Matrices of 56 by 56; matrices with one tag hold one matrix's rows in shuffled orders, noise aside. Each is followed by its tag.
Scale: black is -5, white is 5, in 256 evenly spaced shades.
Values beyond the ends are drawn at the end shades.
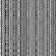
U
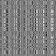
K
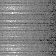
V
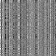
U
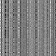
U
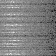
V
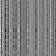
U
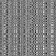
K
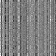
U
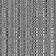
K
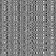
K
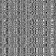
K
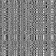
K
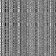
U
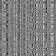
K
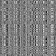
K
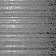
V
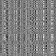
K
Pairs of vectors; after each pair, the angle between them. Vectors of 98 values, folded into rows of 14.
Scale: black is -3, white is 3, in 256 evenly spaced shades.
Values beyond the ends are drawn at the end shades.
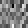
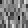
partly aligned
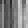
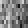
partly opposed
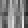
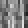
nearly parallel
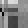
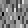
orthogonal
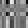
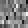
orthogonal
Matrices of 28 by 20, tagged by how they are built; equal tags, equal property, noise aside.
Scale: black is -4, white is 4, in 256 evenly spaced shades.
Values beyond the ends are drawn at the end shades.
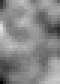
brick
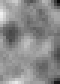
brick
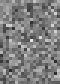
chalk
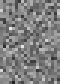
chalk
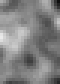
brick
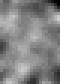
brick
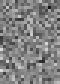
chalk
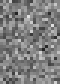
chalk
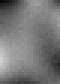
brick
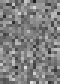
chalk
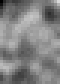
brick
